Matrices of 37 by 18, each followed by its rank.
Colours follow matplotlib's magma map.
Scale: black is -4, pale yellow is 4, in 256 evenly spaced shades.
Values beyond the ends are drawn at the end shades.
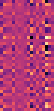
two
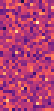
full rank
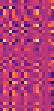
two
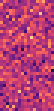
full rank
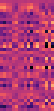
two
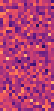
full rank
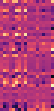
two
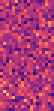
full rank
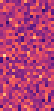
full rank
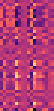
two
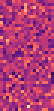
full rank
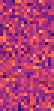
full rank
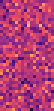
full rank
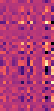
two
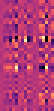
two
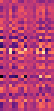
two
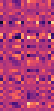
two
